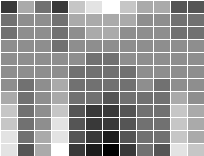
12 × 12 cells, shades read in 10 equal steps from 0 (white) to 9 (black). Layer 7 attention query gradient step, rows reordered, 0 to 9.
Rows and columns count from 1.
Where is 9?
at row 12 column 7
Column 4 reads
7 5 5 5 4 4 3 3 2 1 1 0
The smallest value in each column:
1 3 3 0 2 1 0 2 3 3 1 2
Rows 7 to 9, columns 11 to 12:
4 4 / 3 4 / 2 3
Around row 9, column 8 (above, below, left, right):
5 6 7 5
